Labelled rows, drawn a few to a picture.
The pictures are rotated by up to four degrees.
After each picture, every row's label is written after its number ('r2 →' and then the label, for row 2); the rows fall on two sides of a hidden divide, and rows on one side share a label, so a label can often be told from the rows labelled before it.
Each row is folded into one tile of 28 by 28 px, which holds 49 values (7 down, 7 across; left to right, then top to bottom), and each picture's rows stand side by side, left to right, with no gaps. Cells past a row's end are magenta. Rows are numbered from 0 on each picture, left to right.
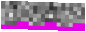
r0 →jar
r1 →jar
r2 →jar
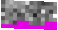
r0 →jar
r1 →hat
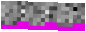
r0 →jar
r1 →jar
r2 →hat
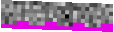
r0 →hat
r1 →jar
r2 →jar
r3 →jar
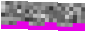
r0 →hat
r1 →jar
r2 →jar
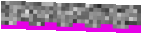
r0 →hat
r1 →jar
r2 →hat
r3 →hat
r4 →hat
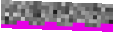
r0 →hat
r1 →jar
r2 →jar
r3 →jar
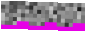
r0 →jar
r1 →jar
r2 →jar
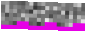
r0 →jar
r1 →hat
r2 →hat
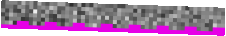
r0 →jar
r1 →hat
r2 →hat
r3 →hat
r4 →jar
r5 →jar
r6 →jar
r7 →jar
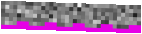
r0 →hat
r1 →jar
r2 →jar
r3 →jar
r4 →hat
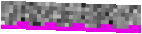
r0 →jar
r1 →jar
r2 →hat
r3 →hat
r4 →hat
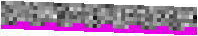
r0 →jar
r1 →hat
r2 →hat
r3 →hat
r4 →hat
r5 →hat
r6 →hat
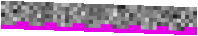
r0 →hat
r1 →jar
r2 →hat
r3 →hat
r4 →hat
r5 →hat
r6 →jar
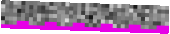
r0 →hat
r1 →jar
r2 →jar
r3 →jar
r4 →jar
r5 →jar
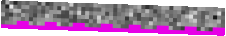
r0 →hat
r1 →jar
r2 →jar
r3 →hat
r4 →jar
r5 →jar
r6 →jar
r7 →hat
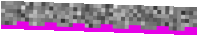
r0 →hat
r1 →jar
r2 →jar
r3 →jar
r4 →hat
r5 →hat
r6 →hat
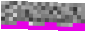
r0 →hat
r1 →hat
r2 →hat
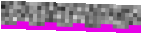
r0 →jar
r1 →hat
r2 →jar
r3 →hat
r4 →hat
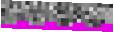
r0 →hat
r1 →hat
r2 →jar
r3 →hat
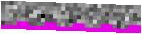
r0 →jar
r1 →hat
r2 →jar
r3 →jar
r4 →hat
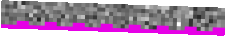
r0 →hat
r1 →hat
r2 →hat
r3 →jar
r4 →jar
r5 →jar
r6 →jar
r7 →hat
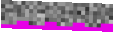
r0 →jar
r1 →hat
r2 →hat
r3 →jar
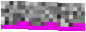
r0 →jar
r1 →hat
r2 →jar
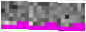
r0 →jar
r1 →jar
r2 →hat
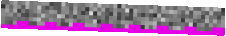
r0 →jar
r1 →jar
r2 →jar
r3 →jar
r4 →hat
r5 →hat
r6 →hat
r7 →hat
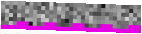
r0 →hat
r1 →hat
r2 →hat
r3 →hat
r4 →hat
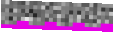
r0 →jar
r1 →jar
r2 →hat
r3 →hat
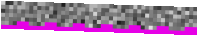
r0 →hat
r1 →jar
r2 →hat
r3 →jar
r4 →hat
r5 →hat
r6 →hat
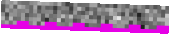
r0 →jar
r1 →jar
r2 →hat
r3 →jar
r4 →jar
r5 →hat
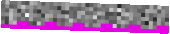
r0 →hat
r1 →hat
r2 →jar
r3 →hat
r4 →jar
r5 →jar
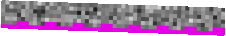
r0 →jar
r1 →jar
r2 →hat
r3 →jar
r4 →jar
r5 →jar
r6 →hat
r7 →hat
